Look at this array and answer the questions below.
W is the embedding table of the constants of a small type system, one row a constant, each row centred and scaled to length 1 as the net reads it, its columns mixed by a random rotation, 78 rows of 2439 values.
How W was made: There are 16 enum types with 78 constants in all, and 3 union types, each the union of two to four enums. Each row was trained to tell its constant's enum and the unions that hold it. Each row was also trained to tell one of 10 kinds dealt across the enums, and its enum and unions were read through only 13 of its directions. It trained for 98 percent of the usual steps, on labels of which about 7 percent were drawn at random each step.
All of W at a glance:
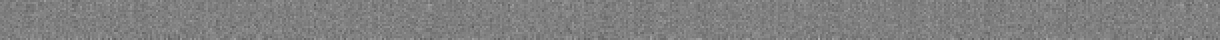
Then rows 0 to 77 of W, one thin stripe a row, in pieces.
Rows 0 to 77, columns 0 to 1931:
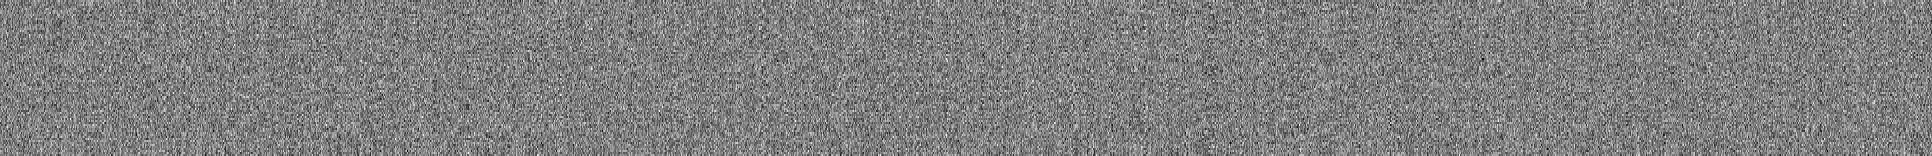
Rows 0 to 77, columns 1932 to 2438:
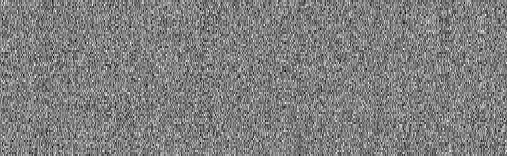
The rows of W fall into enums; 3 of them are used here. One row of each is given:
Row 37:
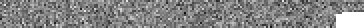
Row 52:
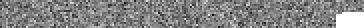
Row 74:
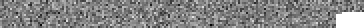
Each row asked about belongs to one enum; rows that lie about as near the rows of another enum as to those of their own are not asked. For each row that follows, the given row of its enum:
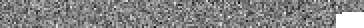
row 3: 52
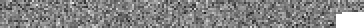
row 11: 52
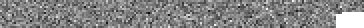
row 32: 37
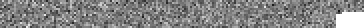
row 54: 52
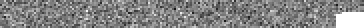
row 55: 37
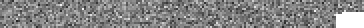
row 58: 37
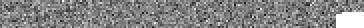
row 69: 52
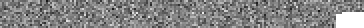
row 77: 74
